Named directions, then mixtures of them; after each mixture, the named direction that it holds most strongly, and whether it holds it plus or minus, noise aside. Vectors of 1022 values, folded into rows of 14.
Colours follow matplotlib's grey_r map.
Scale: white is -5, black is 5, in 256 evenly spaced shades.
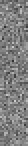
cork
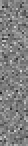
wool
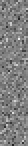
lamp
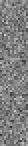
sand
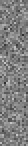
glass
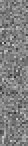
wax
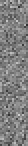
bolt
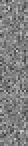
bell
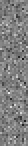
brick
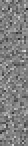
lamp, minus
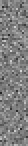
wool, plus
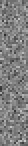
sand, minus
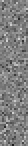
lamp, plus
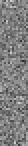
sand, plus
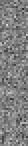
wax, minus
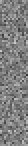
sand, plus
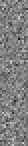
lamp, minus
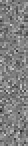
bell, minus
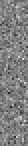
brick, minus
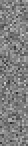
glass, minus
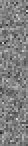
wax, plus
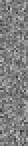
bell, minus
